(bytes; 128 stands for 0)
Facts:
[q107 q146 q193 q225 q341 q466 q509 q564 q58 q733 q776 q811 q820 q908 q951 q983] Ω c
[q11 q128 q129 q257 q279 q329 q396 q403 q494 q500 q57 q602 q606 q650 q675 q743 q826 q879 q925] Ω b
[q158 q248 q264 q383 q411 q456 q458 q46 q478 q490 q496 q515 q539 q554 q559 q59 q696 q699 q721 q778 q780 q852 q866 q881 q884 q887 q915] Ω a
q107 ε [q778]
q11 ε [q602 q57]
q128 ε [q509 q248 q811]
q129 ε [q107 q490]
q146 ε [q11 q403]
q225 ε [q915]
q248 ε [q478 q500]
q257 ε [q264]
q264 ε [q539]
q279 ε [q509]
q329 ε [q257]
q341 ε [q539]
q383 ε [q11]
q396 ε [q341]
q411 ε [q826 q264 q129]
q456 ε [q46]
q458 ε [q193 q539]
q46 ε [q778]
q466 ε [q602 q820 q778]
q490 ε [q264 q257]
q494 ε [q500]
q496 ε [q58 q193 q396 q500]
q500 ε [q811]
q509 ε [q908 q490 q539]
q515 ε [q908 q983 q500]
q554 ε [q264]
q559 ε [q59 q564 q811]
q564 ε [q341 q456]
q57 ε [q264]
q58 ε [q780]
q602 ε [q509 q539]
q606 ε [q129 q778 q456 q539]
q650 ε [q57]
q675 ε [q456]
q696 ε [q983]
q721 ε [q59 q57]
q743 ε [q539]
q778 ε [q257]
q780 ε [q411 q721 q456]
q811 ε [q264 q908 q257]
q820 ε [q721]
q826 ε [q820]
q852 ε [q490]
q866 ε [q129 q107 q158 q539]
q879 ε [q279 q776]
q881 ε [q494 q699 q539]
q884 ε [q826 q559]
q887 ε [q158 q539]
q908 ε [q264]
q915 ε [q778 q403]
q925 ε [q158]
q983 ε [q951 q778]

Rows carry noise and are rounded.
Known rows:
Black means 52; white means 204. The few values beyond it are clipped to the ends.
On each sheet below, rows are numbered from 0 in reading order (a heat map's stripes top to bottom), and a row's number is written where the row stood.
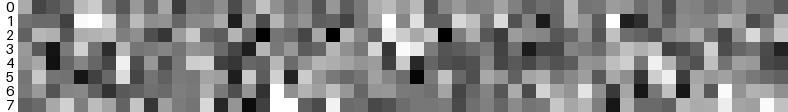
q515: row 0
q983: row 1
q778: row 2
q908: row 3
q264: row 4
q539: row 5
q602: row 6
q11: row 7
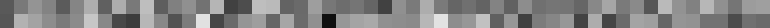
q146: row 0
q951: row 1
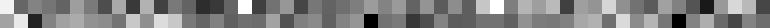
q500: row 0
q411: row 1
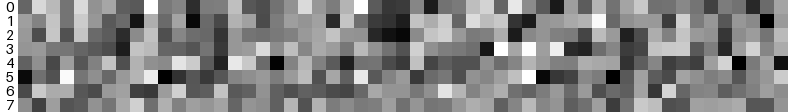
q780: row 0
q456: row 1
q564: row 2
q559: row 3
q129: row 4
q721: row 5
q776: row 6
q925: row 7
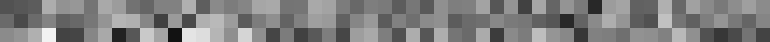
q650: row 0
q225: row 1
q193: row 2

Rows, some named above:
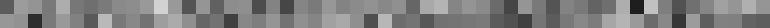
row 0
q879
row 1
q554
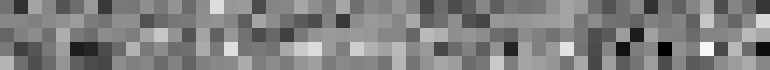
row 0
q852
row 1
q466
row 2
q879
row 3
q509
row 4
q128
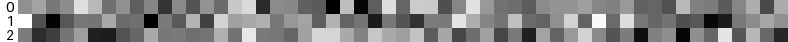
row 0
q46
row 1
q248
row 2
q509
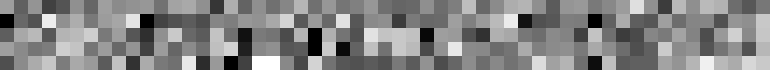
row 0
q887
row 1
q721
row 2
q778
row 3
q46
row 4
q11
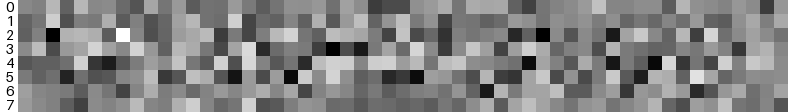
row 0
q675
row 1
q329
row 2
q57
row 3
q107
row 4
q279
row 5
q341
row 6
q884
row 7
q866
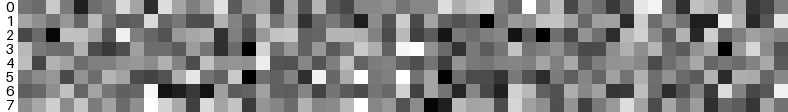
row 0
q158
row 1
q826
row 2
q57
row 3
q811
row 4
q496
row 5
q257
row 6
q820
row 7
q58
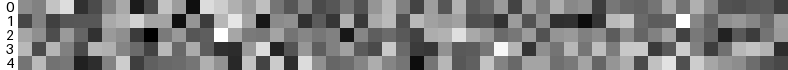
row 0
q193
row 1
q915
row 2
q478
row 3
q494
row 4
q539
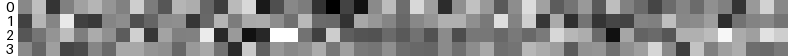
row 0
q107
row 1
q59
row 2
q11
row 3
q887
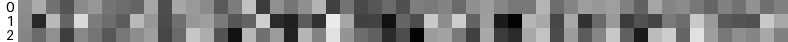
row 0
q606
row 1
q396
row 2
q341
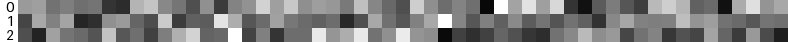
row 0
q559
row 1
q403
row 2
q490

